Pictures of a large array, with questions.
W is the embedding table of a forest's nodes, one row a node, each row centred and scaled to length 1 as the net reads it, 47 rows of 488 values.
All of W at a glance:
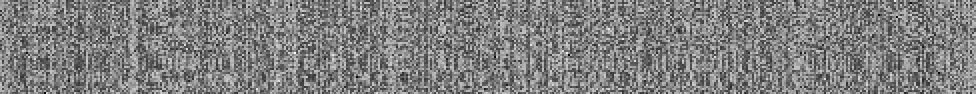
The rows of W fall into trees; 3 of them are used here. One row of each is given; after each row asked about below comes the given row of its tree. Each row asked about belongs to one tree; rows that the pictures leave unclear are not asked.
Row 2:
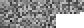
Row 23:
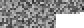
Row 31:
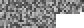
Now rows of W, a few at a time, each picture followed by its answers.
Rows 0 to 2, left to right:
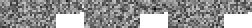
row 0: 2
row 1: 23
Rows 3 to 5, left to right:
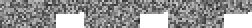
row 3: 2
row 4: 23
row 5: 23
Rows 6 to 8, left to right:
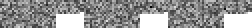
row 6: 2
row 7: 23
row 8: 2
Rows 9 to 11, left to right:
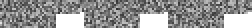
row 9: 31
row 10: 23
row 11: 2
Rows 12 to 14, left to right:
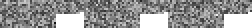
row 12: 2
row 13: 31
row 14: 31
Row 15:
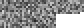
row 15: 31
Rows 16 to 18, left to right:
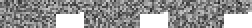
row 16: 31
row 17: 2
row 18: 23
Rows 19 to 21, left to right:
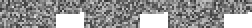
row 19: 31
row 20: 23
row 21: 2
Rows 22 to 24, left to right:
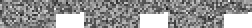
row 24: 23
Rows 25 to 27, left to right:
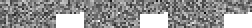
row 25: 2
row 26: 2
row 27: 31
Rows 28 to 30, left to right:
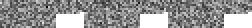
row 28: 2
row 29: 31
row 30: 31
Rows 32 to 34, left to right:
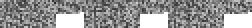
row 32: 31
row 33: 31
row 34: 31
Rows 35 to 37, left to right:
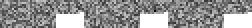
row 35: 2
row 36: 23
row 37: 23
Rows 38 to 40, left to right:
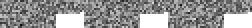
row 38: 23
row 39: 23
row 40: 23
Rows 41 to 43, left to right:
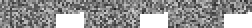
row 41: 31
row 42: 31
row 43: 2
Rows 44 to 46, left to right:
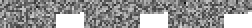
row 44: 31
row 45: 23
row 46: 2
